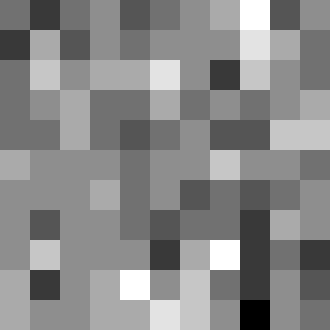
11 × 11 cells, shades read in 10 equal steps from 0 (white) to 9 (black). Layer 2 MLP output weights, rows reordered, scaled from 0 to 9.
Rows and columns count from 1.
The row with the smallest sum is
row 3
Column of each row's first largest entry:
2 1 8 1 5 5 7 9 6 2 9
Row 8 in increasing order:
3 4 4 4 4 5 5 5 6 6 7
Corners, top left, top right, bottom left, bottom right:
5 4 3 5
